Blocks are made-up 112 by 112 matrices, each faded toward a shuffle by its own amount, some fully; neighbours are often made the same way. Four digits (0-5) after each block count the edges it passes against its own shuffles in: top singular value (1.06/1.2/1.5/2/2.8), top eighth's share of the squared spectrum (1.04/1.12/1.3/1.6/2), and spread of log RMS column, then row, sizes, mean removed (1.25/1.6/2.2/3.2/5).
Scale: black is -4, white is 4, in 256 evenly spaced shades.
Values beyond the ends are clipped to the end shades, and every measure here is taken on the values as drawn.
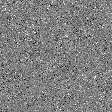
0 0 0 0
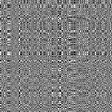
5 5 4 4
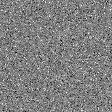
2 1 0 0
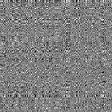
5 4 3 3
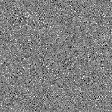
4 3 1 1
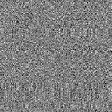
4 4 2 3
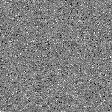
3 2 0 0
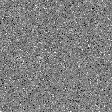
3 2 0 0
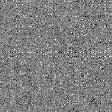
4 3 2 2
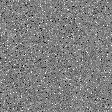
1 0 0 0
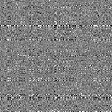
5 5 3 4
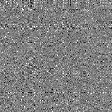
4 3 2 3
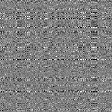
5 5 3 4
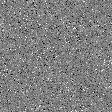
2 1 0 0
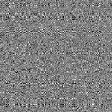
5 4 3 3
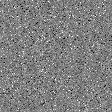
1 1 0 1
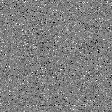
3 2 0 1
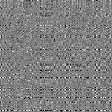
5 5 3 4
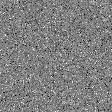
0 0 0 0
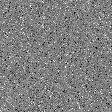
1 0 0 0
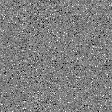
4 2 1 1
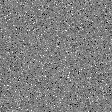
0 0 0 0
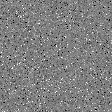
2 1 0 0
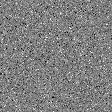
0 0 0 0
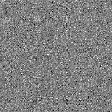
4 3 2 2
